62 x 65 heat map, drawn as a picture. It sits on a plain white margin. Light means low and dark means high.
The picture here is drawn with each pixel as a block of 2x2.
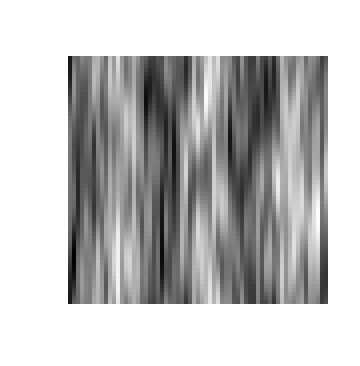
Overall the values sit about 50% of the way up the scale. The middle right is the ninth with the lowest average. Stripes running up and down repeat 3 times from left to right. The grain runs up and down.
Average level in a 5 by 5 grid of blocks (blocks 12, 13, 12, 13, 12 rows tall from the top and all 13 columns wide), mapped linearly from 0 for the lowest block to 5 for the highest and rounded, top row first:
24252 | 43251 | 43340 | 33230 | 23242
